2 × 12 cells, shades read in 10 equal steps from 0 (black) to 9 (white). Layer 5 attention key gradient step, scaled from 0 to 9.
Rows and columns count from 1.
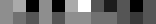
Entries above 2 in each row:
8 11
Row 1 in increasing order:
0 0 0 1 3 3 3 5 5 6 6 9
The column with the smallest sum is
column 11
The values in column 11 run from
0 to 2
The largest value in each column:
5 6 3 5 3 6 9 4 4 3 2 3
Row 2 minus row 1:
0 -2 3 0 3 -1 -4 1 3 0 2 0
